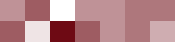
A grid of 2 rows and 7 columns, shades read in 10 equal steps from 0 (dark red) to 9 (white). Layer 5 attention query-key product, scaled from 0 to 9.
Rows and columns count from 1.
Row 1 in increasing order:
3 4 4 5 5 5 9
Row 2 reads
3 8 0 3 5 4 6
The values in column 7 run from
4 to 6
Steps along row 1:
down up down same down same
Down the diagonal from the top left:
5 8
